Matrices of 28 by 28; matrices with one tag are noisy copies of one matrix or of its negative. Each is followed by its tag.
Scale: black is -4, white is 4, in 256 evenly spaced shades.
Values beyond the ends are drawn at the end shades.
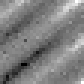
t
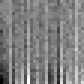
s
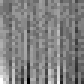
s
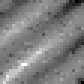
t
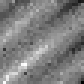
t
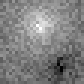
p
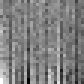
s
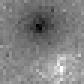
p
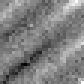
t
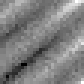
t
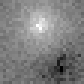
p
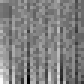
s
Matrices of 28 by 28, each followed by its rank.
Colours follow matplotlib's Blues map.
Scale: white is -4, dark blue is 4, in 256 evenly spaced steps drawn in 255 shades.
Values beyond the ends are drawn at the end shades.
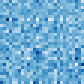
five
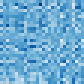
five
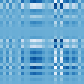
one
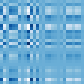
one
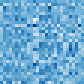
five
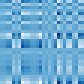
one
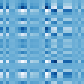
one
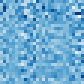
five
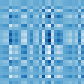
one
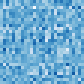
five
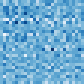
five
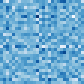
five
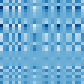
one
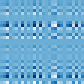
one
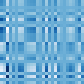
one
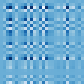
one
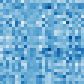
five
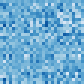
five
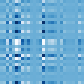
one
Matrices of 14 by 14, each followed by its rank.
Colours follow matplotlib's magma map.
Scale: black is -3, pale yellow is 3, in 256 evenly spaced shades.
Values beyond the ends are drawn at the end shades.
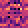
three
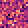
full rank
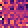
three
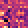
three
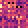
three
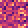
three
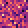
full rank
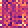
three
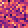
full rank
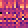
three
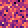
full rank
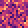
full rank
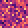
full rank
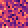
full rank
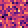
full rank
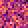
full rank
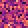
full rank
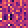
three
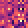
three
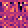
three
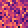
full rank
